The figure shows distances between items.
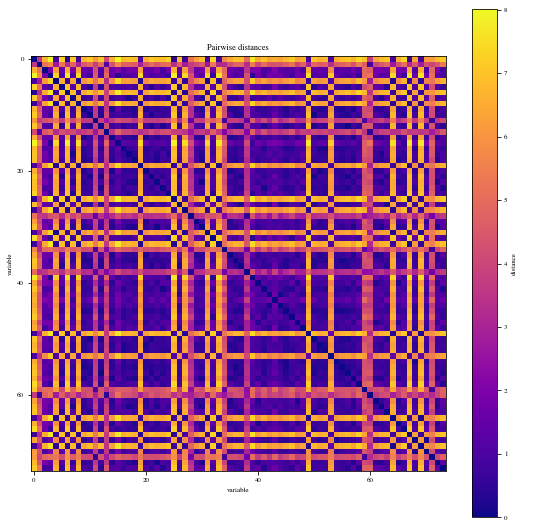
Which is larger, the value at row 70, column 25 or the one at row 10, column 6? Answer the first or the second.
the second
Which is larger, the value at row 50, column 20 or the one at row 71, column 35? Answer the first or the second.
the second
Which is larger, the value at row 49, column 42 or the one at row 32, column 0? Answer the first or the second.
the second
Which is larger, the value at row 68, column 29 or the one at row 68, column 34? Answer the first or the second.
the second
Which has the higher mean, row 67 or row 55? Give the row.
67
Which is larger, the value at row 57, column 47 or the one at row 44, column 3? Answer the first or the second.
the second
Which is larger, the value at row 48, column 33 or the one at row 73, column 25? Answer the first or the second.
the second
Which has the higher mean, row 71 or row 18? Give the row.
71
